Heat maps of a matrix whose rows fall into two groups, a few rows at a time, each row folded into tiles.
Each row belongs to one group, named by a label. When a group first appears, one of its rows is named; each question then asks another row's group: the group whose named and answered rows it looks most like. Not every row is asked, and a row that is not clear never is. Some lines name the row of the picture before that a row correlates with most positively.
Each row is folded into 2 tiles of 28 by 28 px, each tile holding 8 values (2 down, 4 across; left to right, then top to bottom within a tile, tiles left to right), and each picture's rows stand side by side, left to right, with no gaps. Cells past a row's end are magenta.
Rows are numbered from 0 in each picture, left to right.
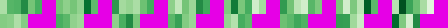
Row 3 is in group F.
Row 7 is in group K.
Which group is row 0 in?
K
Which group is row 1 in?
F
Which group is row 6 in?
F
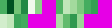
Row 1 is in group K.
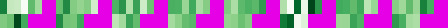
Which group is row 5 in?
F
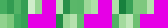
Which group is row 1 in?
K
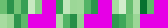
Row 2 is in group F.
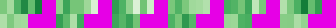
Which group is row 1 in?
K
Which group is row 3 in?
K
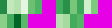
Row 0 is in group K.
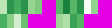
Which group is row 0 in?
K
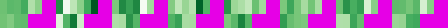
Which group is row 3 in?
F
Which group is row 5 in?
K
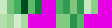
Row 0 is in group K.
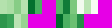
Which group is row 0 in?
F
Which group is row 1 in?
K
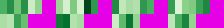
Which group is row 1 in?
F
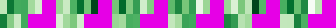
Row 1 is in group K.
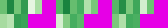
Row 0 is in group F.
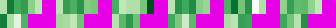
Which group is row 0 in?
K
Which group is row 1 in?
K
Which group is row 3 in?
K
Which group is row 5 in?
K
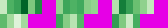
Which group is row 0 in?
K
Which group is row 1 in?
K
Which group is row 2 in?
K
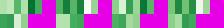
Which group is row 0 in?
F
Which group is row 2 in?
F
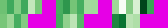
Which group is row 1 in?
K
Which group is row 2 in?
F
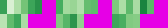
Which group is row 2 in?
F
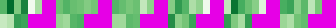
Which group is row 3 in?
K
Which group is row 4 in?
K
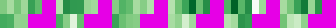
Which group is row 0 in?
F
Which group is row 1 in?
K
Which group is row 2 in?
K
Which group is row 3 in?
K
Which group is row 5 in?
K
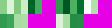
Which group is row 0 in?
F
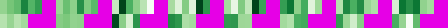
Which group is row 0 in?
K
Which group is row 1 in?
K
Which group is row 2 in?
K
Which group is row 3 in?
F
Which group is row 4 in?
F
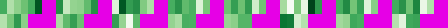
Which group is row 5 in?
F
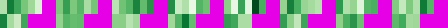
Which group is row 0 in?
K
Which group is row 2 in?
K
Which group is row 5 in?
K
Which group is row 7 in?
F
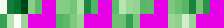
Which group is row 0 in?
K
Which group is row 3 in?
K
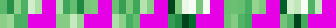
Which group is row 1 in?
K
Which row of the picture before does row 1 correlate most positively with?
0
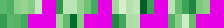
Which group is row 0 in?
K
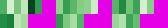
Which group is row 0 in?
F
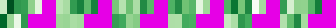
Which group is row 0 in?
K
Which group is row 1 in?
K
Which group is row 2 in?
F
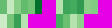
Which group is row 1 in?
K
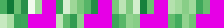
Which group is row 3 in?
F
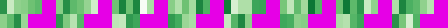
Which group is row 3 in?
F
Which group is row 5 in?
F
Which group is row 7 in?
K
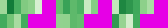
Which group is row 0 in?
K
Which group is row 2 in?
K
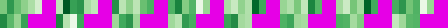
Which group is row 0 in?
K
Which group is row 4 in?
F
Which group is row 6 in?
F
